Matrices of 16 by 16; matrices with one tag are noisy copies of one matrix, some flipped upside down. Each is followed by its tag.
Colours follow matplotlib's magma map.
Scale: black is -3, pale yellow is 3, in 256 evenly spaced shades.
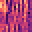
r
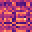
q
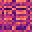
q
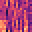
r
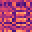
q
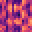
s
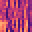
r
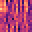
r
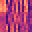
r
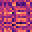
q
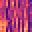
r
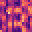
s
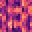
s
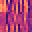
r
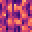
s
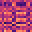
q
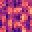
s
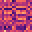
q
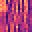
r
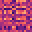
q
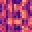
s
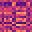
q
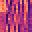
r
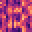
s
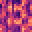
s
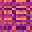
q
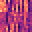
r
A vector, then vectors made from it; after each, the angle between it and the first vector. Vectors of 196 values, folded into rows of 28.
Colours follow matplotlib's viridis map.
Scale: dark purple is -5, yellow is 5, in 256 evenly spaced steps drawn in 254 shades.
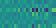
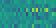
nearly opposite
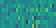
partly opposed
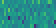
orthogonal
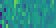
orthogonal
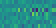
nearly parallel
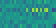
nearly opposite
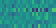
nearly parallel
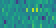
partly opposed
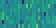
orthogonal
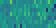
orthogonal
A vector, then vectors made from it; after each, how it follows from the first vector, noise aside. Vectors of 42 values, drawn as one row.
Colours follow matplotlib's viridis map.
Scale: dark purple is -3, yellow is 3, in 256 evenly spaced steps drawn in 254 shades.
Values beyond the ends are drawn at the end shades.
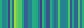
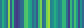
negated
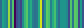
negated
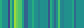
partly zeroed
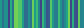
copied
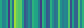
copied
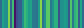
negated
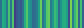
negated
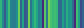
wrapped around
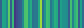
negated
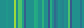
partly zeroed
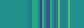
partly zeroed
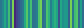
negated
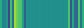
partly zeroed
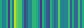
copied
